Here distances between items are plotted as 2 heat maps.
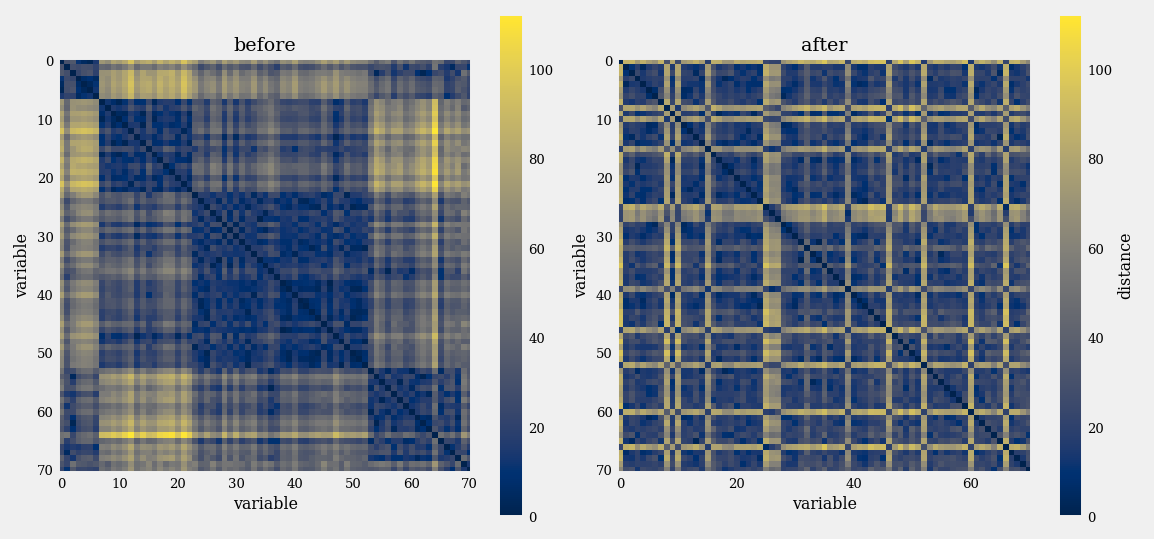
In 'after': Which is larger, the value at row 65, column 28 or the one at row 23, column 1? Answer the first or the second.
the first
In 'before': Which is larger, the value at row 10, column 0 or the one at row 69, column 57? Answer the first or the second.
the first
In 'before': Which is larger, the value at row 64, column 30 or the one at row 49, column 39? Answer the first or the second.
the first
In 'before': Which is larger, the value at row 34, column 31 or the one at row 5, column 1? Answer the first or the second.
the second
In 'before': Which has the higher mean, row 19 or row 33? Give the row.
19
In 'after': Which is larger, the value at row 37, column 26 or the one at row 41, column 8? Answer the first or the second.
the second
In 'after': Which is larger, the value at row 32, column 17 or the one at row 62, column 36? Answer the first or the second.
the first
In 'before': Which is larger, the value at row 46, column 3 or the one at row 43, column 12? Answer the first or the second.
the first
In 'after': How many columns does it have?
71
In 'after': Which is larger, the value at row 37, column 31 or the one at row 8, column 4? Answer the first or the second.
the second
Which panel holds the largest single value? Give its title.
before
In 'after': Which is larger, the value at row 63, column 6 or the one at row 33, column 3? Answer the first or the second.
the first
